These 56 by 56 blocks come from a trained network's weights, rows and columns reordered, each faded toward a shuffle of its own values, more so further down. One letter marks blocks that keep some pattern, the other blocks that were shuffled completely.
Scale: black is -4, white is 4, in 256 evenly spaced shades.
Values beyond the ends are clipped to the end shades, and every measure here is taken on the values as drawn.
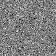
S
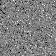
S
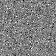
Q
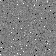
S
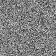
S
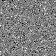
S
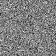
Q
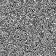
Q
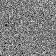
Q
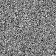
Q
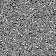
S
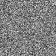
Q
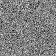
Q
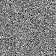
Q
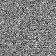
Q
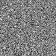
Q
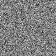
Q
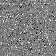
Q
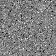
S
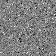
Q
